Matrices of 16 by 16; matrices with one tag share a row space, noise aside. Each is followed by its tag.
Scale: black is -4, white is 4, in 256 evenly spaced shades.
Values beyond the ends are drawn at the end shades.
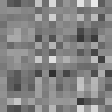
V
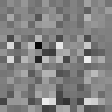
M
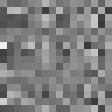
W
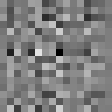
M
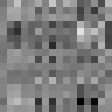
V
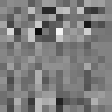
M
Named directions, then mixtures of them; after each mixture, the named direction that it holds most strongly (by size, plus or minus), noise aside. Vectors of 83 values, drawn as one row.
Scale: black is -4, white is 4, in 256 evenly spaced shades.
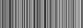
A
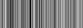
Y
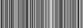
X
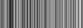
A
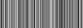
X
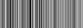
Y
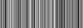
Y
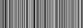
A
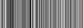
Y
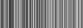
X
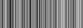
Y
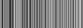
A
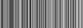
Y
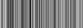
Y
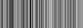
Y
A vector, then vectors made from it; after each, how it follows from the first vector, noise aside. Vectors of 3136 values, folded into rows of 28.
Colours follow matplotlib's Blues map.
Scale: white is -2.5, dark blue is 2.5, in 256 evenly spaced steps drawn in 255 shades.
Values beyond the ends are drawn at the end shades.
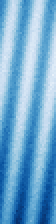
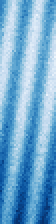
copied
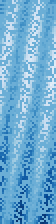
partly zeroed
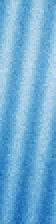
shrunk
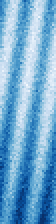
copied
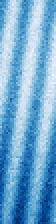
copied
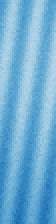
shrunk
